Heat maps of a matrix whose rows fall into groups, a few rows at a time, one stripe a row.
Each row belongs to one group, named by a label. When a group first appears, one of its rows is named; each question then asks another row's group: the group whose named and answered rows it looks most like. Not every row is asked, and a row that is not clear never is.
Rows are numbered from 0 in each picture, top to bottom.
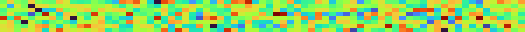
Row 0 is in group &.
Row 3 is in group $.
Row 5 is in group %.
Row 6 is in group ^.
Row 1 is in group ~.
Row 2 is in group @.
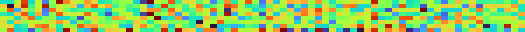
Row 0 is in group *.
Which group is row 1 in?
~
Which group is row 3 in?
*
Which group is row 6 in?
^
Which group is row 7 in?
$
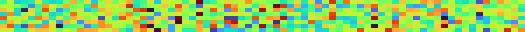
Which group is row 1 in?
$
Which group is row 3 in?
&
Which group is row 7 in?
^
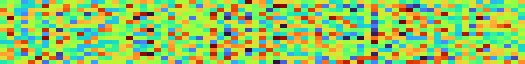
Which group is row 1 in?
$
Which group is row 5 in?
%
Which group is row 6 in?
@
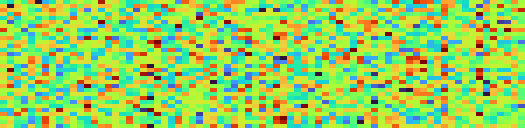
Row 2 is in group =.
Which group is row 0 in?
@
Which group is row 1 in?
~
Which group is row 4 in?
&
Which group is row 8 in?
$
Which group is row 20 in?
^
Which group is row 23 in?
@
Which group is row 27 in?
*
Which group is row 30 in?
$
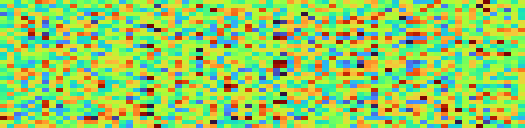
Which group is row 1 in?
&
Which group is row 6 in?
*
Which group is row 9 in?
$
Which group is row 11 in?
*
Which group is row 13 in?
@
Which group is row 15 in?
$
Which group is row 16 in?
$
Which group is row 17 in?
=
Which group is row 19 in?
*
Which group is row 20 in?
%
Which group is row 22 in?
*
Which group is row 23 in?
@
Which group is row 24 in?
@
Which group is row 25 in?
$
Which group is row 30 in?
^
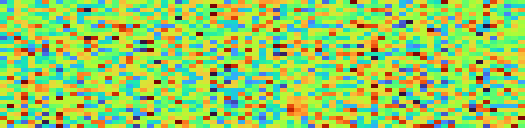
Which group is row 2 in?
=
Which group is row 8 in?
&
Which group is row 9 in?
=
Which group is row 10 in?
*
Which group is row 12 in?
*
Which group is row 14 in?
%
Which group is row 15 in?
&
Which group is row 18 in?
^
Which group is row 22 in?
^
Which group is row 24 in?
*
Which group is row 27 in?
@
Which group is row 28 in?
*
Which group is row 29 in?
=
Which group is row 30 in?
%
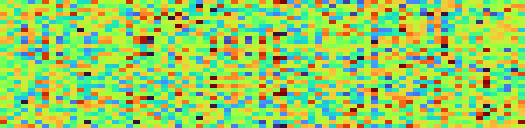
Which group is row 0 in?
$
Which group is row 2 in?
^
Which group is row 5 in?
&
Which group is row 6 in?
%
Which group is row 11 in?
*
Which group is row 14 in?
$
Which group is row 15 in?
@
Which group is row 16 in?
%
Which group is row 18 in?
=
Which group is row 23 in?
$
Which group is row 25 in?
%
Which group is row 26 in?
^
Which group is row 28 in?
@
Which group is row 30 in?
=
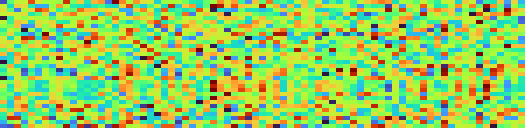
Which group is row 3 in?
@
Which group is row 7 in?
%
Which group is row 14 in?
*
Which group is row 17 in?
%
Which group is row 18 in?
%
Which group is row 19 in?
=
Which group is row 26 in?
*
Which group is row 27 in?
@
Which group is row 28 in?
&
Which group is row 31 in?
=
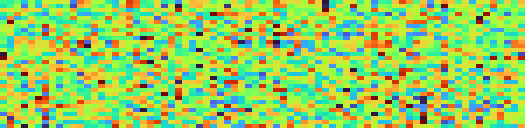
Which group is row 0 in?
%
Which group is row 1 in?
%
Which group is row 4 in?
&
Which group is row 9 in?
*
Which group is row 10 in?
=
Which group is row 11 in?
=
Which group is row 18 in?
~
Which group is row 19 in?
^
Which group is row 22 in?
$
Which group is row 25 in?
^
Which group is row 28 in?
%
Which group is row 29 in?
~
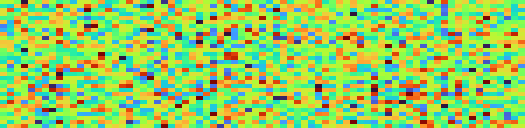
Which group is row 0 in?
%
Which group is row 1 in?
*
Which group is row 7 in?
*
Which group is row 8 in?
@
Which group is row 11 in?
^
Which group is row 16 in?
~
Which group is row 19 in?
*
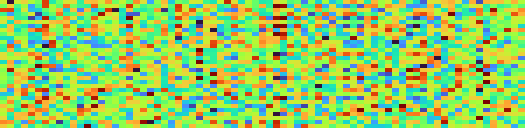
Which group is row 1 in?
$
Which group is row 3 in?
@
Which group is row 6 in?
$
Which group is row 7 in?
^
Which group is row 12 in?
&
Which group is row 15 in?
&
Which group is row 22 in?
~
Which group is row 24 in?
$
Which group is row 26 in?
~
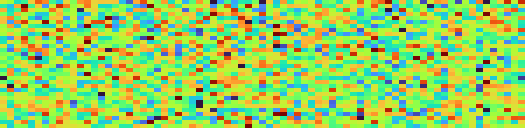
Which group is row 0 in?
^
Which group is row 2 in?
~
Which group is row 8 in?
$
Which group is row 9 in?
*
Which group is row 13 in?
%
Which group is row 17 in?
&
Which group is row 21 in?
~
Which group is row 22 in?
&
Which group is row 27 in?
^
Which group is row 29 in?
&
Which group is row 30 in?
*
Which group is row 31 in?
~
